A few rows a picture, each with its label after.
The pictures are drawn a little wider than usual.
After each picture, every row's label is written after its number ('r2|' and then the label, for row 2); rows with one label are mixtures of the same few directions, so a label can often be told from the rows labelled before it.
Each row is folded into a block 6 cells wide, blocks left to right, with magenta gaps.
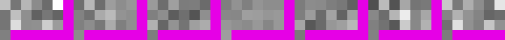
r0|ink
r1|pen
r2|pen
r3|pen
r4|pen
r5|pen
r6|ink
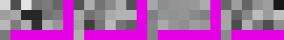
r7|pen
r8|ink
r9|ink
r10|ink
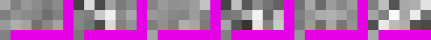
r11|ink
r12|pen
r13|ink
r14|pen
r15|pen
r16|pen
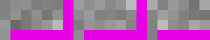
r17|pen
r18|ink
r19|ink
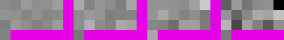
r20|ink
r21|ink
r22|ink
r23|ink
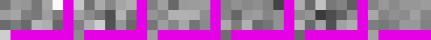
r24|ink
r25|pen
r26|pen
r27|ink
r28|pen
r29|ink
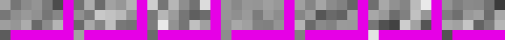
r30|ink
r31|pen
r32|ink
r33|pen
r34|pen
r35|ink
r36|ink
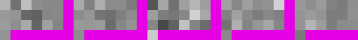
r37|pen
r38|pen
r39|ink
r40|ink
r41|ink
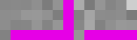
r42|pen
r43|ink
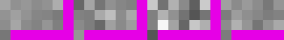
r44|ink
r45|pen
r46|ink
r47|ink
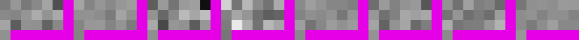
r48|ink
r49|pen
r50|ink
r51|ink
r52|pen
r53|ink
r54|pen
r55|ink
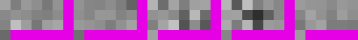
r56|ink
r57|ink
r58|pen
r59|pen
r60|pen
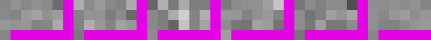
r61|ink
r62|ink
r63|pen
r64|ink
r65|ink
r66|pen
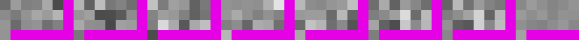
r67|ink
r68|pen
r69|ink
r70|ink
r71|pen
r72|pen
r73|pen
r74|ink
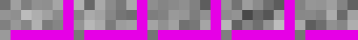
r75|pen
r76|ink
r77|ink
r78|pen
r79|pen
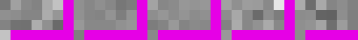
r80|ink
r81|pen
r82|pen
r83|ink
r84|pen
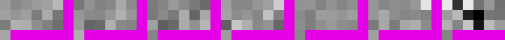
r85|pen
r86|ink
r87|pen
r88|pen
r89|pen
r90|ink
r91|pen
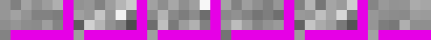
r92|ink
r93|pen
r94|ink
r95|ink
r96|pen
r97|ink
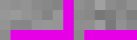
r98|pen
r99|pen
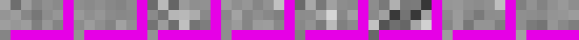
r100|pen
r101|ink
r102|pen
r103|ink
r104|pen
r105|pen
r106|ink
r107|ink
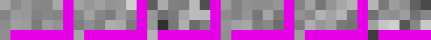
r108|ink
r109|ink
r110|ink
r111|pen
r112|pen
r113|ink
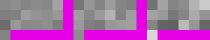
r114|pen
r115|pen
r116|ink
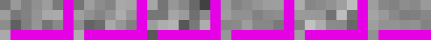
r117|ink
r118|ink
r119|ink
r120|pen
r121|pen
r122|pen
